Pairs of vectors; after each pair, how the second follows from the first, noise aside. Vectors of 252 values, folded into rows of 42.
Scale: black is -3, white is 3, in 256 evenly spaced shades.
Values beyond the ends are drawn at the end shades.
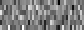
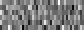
sign-scrambled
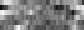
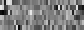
sign-scrambled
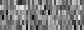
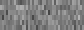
shrunk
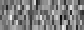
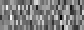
sign-scrambled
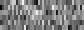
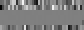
partly zeroed
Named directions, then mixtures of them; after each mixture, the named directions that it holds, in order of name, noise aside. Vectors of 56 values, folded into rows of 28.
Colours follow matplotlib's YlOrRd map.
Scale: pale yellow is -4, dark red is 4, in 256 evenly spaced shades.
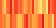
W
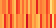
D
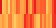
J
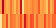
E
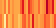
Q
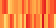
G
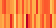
D, G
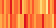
E, W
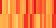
J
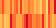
E, G, W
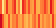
D, E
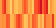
W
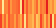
D, E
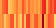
G
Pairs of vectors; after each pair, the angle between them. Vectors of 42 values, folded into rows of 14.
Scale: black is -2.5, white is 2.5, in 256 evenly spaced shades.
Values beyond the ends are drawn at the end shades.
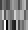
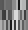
partly aligned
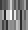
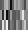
partly opposed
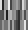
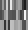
partly opposed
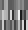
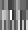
nearly parallel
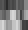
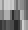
nearly opposite
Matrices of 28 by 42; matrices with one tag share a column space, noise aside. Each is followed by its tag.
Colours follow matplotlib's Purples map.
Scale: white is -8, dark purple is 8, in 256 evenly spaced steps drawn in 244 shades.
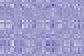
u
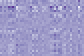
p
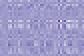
u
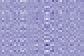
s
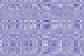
u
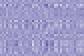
u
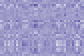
u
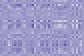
u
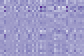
p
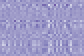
u
